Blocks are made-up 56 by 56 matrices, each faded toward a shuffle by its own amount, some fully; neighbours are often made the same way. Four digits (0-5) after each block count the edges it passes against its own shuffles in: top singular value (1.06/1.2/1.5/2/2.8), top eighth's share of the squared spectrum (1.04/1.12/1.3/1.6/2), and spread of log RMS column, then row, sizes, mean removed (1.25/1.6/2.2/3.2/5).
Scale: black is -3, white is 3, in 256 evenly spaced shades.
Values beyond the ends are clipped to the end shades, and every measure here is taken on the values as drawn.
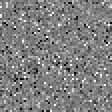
1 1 0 0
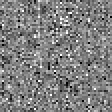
1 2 3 0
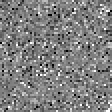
0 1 0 1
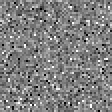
0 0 0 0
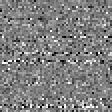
2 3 0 3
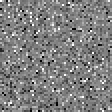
0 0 0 0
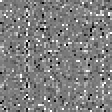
3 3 2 0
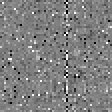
4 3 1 0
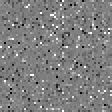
2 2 0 0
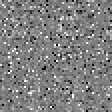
2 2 0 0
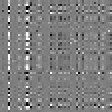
5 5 4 3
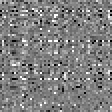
4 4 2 3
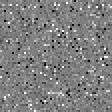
0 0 0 0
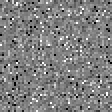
2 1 0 0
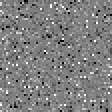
0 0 0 0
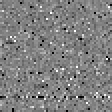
3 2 0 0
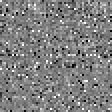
3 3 0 1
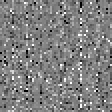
3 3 2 0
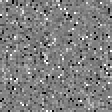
1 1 1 0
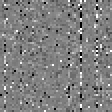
3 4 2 0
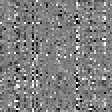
4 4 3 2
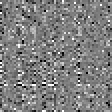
4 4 3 1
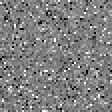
0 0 0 0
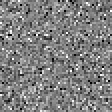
3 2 0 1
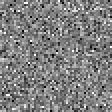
0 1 0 0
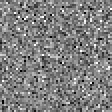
0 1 0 0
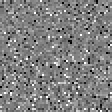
1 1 0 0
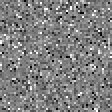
0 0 0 0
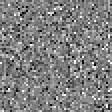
2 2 1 1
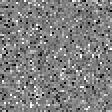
1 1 0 0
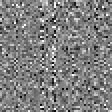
4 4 3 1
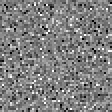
2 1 0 0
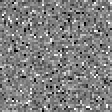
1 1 0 0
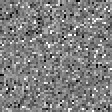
1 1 0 0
